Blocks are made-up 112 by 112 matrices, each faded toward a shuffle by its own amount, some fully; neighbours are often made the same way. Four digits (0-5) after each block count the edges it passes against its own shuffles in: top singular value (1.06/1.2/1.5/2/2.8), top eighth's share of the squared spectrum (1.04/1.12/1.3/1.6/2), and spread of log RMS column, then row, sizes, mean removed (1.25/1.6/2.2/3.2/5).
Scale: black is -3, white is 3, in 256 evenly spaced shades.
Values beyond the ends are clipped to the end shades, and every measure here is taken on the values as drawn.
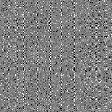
5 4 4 2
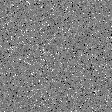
0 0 0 0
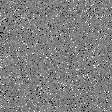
3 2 0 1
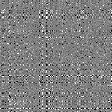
5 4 3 3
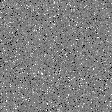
0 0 0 0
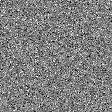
1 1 0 0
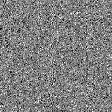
3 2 1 1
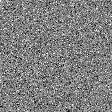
2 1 0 0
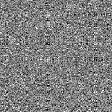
4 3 2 2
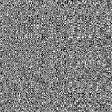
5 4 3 3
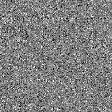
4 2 1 1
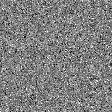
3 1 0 0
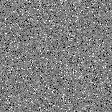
2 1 0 0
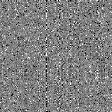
4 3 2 1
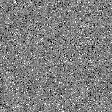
3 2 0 1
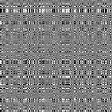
5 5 4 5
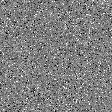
2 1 0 0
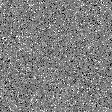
1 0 0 0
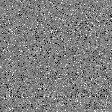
3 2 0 1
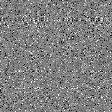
4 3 1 2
